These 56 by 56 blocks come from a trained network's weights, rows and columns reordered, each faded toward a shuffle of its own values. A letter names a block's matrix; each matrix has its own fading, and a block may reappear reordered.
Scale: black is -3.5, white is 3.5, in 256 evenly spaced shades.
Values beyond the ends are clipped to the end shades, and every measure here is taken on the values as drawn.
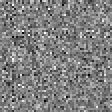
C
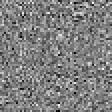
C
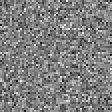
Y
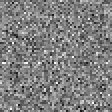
Y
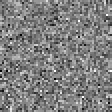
Y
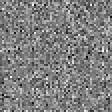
Y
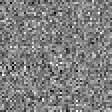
C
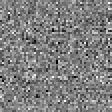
C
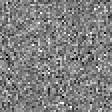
Y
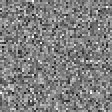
Y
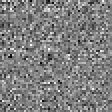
C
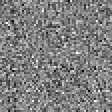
Y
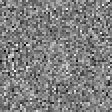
Y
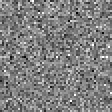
Y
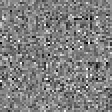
C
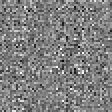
C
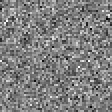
Y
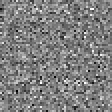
C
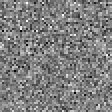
Y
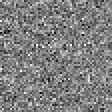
Y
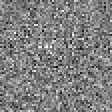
Y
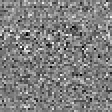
C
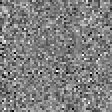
Y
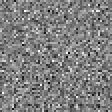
C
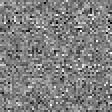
C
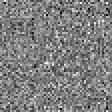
C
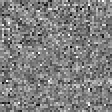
C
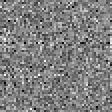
Y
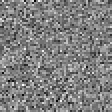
Y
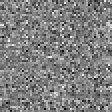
C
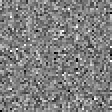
Y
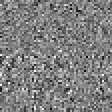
C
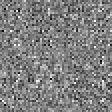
C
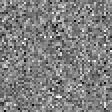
Y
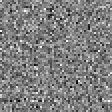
Y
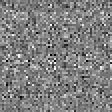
C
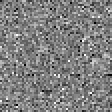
Y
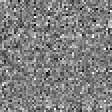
C
